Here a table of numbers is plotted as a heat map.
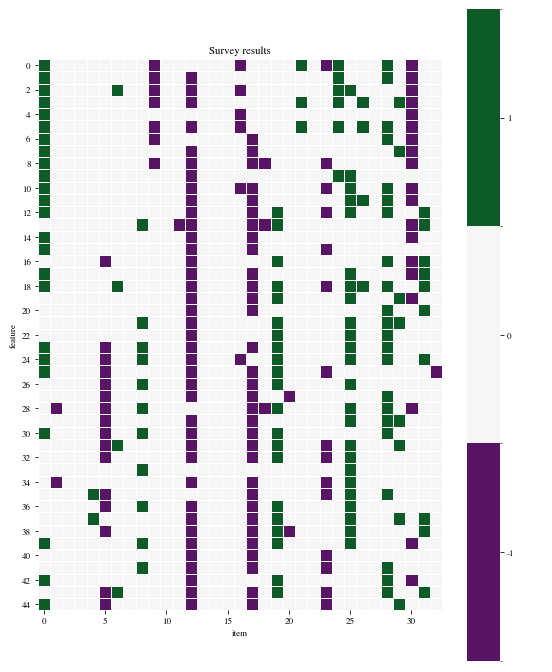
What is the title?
Survey results
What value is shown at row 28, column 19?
1
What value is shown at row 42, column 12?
-1
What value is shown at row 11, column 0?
1
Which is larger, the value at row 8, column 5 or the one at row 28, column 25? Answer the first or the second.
the second
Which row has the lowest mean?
8
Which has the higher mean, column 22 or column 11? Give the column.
22
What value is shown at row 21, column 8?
1
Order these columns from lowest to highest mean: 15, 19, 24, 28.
15, 24, 19, 28
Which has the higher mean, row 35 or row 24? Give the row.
24
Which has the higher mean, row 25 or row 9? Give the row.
9
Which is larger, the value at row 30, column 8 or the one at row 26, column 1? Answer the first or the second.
the first
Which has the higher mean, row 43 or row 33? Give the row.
33
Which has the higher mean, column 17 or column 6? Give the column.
6
